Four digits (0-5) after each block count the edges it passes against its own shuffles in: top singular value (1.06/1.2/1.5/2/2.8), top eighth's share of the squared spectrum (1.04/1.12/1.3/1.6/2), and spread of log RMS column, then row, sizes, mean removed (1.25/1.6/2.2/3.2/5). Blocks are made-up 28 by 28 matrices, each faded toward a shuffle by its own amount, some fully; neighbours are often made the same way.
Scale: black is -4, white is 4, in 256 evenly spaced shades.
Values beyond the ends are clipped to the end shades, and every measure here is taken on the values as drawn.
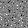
0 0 0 0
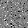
2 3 1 0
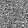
0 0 0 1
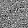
2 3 0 1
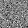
0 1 0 0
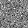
0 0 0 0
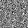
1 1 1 0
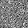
0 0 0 0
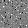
0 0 0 0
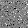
0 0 0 1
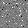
1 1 0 0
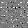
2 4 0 1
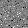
0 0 0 0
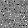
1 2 0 0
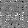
3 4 1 1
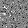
2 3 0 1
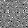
2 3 1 1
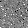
0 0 0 0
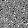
0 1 0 0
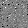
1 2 0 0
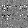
2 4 2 2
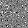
1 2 1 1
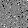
0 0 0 0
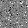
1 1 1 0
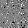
2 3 1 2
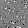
1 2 0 0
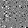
3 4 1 1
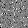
2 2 0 0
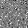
1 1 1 0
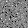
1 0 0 0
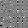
4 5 2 2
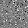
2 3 0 0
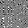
3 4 2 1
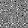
3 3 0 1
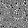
2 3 0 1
